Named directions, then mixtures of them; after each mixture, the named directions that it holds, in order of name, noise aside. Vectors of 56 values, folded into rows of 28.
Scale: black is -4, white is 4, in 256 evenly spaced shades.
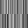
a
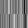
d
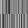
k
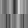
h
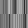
d, h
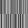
d, k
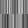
a, h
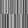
a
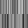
a, h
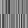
k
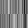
d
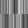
a, h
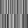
a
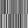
a, k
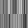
d, h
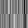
d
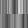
a, h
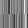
d, k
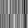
d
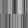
d, h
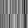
d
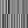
a, k
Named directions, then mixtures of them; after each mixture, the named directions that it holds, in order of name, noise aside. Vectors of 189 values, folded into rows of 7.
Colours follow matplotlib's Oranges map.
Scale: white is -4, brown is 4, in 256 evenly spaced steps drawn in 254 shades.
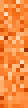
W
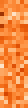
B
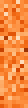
W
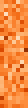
W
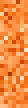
B, W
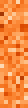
B, W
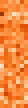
B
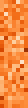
W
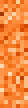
B, W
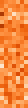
B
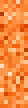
B, W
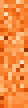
W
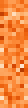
B, W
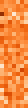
B
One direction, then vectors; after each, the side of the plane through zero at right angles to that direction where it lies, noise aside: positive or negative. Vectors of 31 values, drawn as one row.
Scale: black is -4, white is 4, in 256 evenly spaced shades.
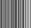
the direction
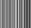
negative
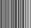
positive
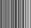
positive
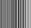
positive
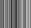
positive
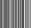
positive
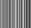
negative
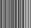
positive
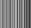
negative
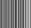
positive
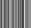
positive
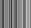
positive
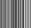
positive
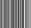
positive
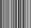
positive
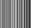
negative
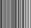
positive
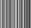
negative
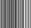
positive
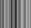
positive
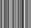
positive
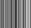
positive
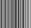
positive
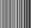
negative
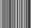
negative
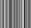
negative
